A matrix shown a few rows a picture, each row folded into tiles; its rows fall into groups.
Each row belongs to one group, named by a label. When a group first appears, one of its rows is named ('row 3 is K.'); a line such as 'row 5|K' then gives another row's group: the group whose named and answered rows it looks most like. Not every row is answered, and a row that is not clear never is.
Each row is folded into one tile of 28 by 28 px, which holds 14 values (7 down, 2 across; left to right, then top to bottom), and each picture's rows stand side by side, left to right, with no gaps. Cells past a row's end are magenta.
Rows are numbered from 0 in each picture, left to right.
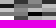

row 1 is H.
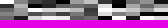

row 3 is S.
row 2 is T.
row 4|T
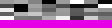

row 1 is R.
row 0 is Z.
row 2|Z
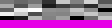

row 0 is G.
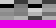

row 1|R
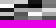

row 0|G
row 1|T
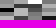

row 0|G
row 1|S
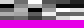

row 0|S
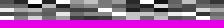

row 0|H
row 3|G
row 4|R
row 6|G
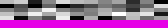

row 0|Z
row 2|Z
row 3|S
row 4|R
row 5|R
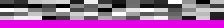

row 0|H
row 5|H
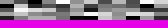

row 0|S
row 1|T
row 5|Z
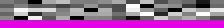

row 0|S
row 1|T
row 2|S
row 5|R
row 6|G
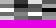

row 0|H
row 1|R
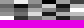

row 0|Z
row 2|S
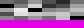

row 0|S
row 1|G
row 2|T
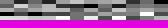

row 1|H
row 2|Z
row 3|Z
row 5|R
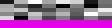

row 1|Z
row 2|Z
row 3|T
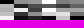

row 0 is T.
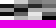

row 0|Z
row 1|T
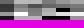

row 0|G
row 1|S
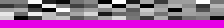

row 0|T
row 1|R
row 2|T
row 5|R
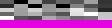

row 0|H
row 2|S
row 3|R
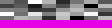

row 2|T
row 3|R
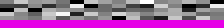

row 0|G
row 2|R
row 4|G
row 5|S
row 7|H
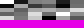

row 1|T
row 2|T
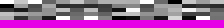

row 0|Z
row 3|Z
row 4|G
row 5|S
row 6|T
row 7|Z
